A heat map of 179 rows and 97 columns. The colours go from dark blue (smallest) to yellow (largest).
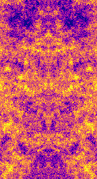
It is mirror symmetric from left to right. Overall the values sit about 50% of the way up the scale. No regular stripes run through it.
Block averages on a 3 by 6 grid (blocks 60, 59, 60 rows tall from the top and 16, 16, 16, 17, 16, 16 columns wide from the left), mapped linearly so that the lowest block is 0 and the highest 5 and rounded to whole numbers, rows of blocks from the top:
202202 / 544445 / 531135
